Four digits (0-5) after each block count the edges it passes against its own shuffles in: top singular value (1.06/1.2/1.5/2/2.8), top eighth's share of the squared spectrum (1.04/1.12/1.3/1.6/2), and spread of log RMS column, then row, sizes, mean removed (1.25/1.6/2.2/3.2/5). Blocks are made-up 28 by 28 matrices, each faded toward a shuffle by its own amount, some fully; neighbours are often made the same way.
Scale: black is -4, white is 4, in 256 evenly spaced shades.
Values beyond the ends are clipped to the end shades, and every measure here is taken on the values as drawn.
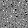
1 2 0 0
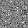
2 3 1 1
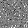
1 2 0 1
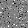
0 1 0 0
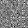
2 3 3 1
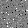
1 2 0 0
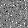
0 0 0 0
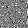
2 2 1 0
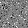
0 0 0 0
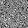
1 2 0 0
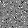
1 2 1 1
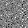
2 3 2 0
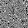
2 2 1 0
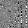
2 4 2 0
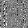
2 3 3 0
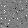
2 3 1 0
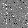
2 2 0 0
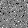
0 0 0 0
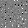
2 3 1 0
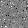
0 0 0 0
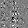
2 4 3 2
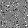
2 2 1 1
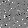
1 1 0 0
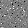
0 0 0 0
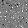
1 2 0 0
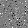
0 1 0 0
